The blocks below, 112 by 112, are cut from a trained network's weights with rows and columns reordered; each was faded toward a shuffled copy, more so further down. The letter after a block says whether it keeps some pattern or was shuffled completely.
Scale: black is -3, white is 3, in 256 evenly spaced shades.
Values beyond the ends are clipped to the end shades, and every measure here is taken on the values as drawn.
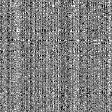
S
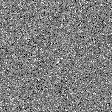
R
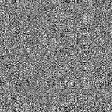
S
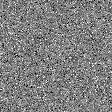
R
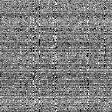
S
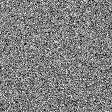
R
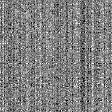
S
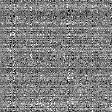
S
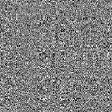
S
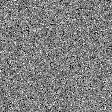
R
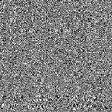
S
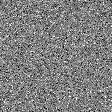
R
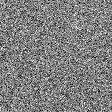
R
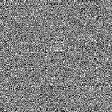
S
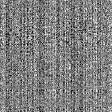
S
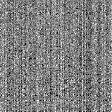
S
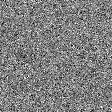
R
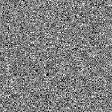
S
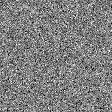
R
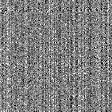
S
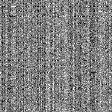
S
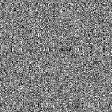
S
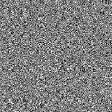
S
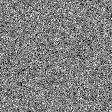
R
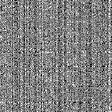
S
